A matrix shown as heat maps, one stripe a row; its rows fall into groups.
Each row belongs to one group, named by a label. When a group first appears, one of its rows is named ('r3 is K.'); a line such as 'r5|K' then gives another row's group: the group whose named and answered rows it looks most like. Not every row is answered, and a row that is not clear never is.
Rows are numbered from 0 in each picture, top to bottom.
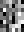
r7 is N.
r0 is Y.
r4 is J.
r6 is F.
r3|J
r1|J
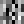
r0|J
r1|N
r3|J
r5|J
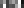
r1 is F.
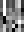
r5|J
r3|F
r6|N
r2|F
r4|Y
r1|F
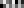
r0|N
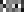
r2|F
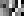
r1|Y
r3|N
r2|J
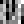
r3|J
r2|J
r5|F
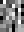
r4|Y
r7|J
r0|F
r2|Y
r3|N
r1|N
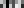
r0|J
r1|F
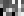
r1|J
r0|N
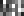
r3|N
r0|F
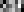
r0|Y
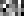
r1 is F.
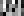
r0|N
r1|F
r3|Y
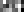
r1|J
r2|Y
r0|F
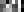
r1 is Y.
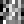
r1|Y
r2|F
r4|Y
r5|F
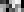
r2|J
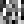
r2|F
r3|N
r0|Y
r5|J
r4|N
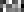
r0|Y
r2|F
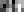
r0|J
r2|Y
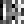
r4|J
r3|F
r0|N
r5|N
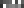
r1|F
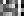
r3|Y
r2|J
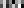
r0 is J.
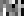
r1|J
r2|F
